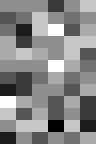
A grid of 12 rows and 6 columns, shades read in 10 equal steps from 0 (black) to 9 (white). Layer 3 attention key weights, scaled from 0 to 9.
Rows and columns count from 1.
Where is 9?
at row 3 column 4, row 6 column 4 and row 9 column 1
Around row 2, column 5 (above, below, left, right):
5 3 5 5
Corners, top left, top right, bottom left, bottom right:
5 7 1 6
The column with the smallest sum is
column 2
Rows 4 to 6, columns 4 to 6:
5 7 7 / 5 7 3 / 9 6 4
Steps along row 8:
up up same down up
